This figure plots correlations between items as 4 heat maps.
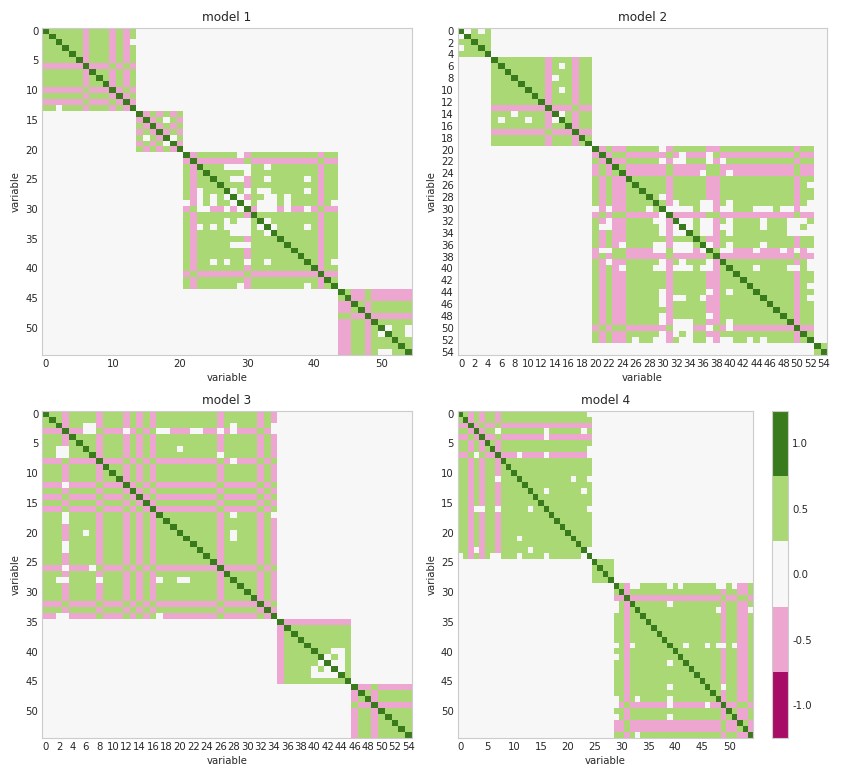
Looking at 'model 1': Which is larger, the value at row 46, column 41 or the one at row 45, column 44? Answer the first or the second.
the second
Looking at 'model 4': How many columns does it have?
55
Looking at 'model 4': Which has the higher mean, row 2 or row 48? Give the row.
48
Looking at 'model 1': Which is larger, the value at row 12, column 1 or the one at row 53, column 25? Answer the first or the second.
the second
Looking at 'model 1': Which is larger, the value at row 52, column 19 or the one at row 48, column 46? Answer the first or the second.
the first
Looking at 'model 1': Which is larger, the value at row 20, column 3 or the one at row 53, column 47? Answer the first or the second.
the second
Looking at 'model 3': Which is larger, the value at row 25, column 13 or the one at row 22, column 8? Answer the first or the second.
the first
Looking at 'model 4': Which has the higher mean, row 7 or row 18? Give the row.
18
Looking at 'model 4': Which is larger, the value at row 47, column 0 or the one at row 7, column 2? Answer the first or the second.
the second
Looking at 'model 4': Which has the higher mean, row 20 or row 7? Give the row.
20
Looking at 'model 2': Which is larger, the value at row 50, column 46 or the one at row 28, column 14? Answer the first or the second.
the second
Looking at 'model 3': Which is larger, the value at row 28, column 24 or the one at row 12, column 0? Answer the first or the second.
the first
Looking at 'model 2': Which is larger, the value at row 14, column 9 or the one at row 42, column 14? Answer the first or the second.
the first
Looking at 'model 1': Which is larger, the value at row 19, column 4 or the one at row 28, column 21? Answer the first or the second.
the second
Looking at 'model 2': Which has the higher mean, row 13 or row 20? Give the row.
20
